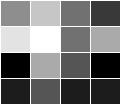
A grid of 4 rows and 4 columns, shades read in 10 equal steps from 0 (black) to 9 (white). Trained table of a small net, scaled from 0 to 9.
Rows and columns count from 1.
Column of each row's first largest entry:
2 2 2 2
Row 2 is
8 9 4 6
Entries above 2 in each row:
3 4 2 1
